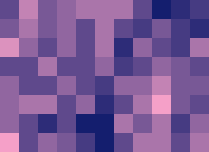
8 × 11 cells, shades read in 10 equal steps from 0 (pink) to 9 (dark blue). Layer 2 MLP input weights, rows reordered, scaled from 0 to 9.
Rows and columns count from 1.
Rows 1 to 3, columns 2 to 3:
2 5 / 3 5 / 4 6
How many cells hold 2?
2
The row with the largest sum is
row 7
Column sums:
30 36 40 39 47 46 43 38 32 50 42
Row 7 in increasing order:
3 3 4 4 5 6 6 7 8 9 9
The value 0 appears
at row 6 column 9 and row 8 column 1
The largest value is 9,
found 4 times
